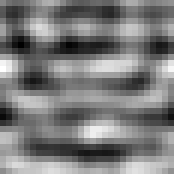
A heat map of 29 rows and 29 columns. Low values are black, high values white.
On average the colour sits 50% of the way up the scale. Stripes running across repeat 5 times from top to bottom. Rings spread out from the top middle.
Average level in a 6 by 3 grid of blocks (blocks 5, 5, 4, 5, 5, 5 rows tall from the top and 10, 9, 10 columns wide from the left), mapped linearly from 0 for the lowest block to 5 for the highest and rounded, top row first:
3 1 3 | 1 0 2 | 3 5 4 | 3 3 3 | 2 4 2 | 4 1 4
